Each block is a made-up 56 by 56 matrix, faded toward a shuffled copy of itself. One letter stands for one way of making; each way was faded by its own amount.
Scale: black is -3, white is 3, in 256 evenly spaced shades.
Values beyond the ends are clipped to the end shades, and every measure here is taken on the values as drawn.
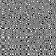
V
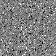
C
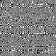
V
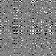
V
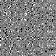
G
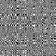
V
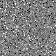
C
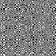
V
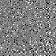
G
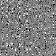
G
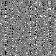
G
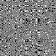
G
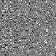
G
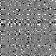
V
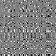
V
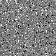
C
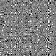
G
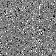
C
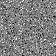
C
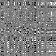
V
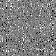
G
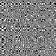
V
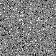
C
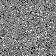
C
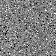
C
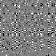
V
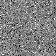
C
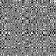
V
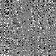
G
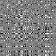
V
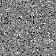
C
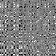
V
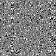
G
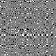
V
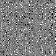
G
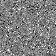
C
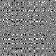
V
